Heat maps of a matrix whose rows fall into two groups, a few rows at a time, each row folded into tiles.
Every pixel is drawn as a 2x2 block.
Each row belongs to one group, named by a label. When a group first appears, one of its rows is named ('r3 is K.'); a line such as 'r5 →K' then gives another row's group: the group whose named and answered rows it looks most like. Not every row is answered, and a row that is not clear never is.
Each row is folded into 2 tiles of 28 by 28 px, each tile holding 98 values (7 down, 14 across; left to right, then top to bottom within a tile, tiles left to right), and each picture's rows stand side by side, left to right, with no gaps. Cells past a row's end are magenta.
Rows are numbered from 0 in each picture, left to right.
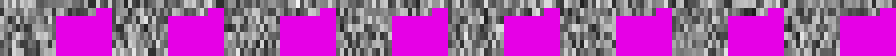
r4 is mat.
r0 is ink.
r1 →mat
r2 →mat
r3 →mat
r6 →mat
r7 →mat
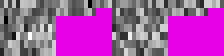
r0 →ink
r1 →mat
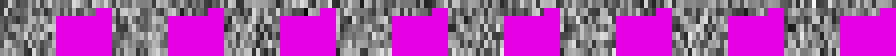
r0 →mat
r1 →ink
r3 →ink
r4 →mat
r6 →mat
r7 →mat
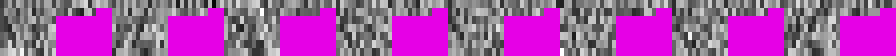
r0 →mat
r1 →ink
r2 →ink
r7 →ink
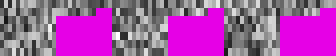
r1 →mat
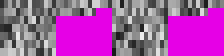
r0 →mat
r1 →ink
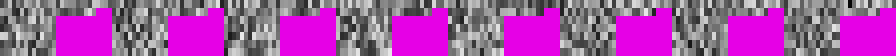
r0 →mat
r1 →mat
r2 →ink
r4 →ink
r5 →mat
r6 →mat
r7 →mat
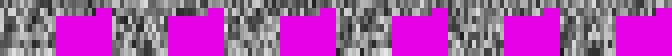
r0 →ink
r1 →ink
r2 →ink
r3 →ink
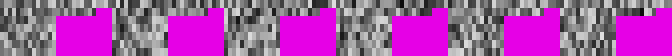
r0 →mat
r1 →ink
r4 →mat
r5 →mat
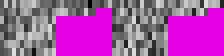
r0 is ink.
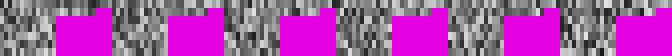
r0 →ink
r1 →mat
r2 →mat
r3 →mat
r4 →mat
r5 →mat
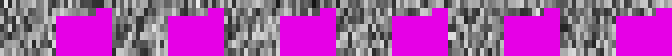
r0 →ink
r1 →ink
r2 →ink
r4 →mat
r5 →mat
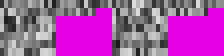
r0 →ink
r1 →ink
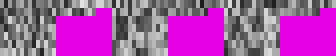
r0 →mat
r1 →ink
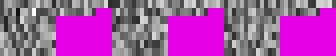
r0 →mat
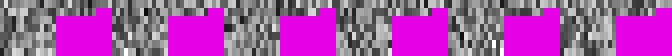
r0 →ink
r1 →mat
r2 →mat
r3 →mat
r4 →mat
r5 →ink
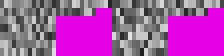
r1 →mat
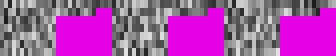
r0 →ink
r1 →ink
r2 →ink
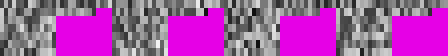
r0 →ink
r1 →mat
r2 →ink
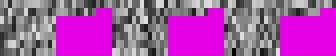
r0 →ink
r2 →mat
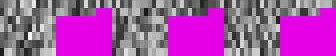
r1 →ink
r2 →mat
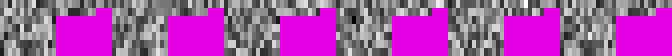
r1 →ink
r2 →mat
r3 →mat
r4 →mat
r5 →ink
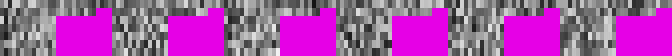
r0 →ink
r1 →mat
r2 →ink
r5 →ink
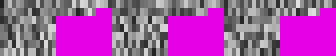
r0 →mat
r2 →mat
